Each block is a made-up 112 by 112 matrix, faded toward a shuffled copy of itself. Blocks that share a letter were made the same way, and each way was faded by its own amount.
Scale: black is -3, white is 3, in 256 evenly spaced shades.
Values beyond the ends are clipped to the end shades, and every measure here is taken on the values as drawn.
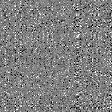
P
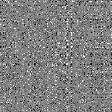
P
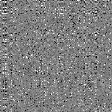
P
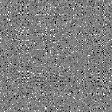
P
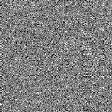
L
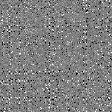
P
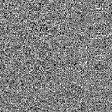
L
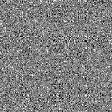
L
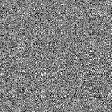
L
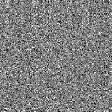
L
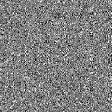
L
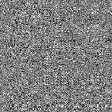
L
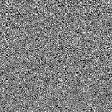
L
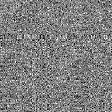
L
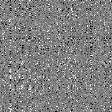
P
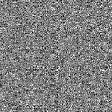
L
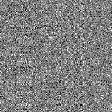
L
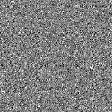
L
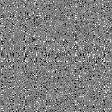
P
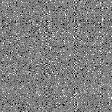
P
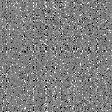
P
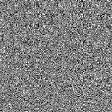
L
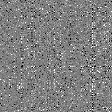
P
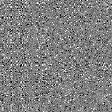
P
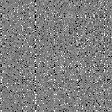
P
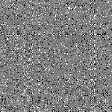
P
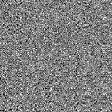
L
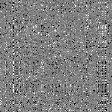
P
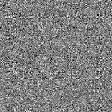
L
